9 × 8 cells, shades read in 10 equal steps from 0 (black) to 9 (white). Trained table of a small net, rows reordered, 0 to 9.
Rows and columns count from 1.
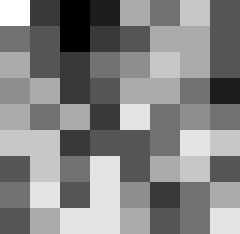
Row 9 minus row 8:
-1 -2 5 0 1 1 0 2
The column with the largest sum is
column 7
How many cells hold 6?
14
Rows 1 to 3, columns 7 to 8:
7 3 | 6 3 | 6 3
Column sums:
47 46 27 39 45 42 51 38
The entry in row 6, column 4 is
3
